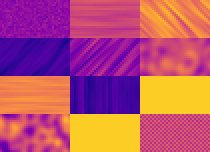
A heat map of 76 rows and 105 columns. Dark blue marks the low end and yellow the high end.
The table splits into 4 rows of 3 panels. Panel 1,1: low, fine-grained, faint in contrast. Panel 1,2: middling, streaked across, faint in contrast. Panel 1,3: high, slanting down to the right. Panel 2,1: very low, slanting up to the right, faint in contrast. Panel 2,2: low, slanting up to the right. Panel 2,3: middling, blotchy. Panel 3,1: high, streaked across, faint in contrast. Panel 3,2: very low, streaked downward, faint in contrast. Panel 3,3: very high, flat. Panel 4,1: middling, blotchy, strong in contrast. Panel 4,2: very high, flat. Panel 4,3: middling, checkered.
